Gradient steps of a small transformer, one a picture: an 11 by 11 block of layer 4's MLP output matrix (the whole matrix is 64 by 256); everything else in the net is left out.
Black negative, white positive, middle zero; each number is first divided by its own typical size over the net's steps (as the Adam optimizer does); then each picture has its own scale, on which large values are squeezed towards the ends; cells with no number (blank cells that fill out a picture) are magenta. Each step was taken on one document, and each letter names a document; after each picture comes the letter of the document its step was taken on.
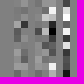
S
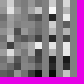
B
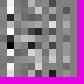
B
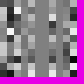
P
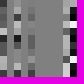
P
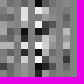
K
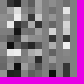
S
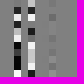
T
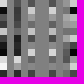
P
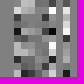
S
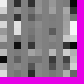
P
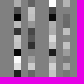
T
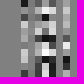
S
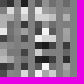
K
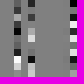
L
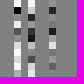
T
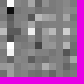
B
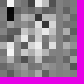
B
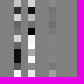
T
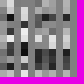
K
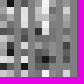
K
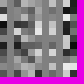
P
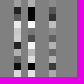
T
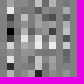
B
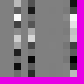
L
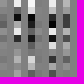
T
